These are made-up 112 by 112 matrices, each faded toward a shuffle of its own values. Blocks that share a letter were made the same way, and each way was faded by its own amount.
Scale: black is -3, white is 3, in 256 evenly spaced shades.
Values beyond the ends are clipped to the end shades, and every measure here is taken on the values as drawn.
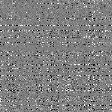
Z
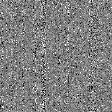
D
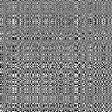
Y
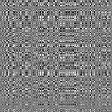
Y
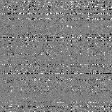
Z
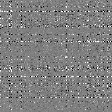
Z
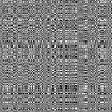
Y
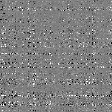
Z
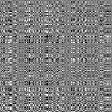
Y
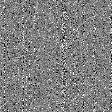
D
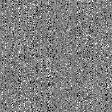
D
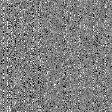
D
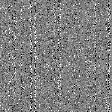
D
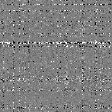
Z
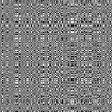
Y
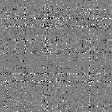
Z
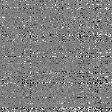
Z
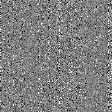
D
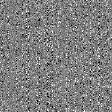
D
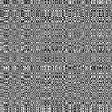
Y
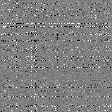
Z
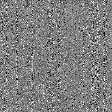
D
